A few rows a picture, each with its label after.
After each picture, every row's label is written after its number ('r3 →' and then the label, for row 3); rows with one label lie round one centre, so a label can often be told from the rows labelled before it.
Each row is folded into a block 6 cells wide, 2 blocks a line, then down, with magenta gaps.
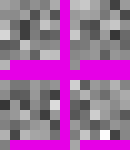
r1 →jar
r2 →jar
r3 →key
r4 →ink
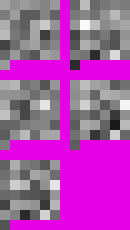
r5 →jar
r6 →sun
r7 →jar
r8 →sun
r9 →sun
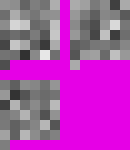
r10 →sun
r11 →jar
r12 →key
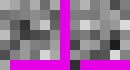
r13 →jar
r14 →sun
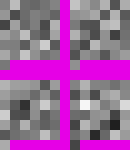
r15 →key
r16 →jar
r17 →jar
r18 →sun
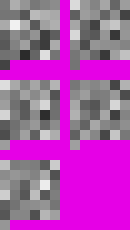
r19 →sun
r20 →jar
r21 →jar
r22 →jar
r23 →jar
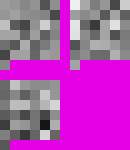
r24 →jar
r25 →jar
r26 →sun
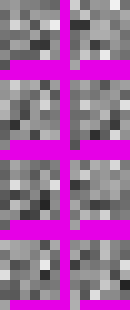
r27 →sun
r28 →ink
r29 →jar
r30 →sun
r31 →sun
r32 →ink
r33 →jar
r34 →key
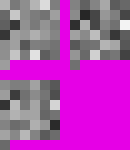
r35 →ink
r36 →key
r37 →key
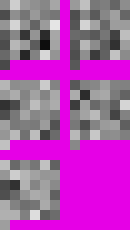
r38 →sun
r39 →sun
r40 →ink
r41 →key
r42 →ink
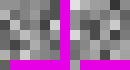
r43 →key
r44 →jar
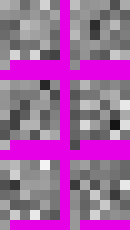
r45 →ink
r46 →jar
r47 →jar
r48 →sun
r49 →ink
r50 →key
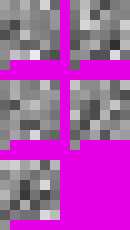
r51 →ink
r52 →sun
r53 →ink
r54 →jar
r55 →jar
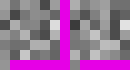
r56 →key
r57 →key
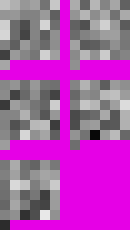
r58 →jar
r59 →ink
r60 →key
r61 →sun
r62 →sun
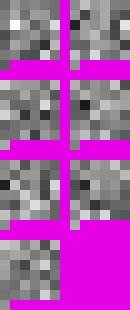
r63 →sun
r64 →key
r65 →jar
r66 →ink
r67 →key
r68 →ink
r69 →jar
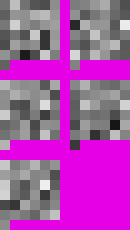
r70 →sun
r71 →key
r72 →jar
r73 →sun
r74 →jar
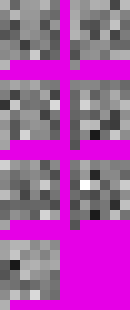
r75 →ink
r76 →jar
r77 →key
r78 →sun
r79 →jar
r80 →sun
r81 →ink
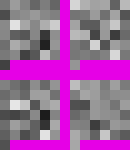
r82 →sun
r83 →jar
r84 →sun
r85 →ink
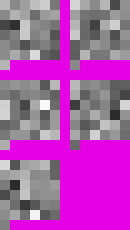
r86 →ink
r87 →jar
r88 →jar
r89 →key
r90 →ink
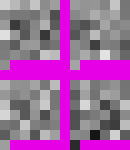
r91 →jar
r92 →ink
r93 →jar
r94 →sun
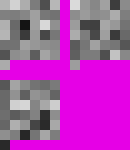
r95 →jar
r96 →jar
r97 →sun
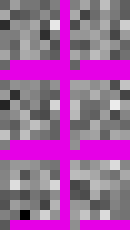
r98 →key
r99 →key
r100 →key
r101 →jar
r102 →sun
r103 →ink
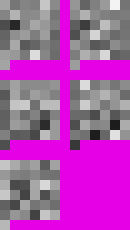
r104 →ink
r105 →ink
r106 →sun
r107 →sun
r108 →jar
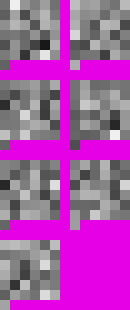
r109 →sun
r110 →jar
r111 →key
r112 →sun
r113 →key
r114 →key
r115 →jar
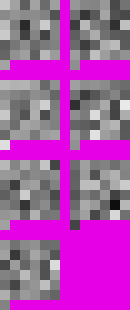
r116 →jar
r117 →key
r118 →jar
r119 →key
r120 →ink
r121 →sun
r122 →key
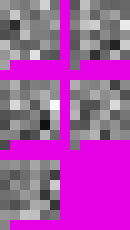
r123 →ink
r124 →sun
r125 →sun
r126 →jar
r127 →key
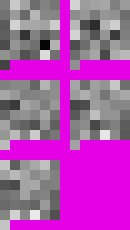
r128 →sun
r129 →jar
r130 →ink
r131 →ink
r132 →ink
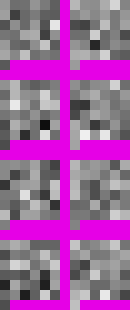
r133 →key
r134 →ink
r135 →sun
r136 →ink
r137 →key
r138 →jar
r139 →sun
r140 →ink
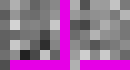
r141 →sun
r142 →ink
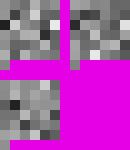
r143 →key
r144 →key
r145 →ink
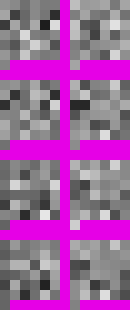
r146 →key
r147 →jar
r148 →key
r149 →ink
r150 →sun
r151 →ink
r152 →sun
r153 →ink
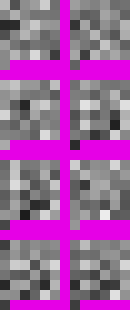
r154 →ink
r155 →key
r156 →jar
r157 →sun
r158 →sun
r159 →ink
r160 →sun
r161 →sun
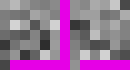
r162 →sun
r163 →ink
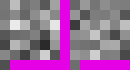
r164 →sun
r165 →key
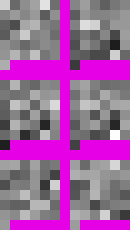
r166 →ink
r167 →sun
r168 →sun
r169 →sun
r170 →key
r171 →ink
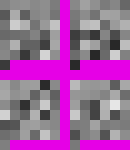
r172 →sun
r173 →sun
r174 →jar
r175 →jar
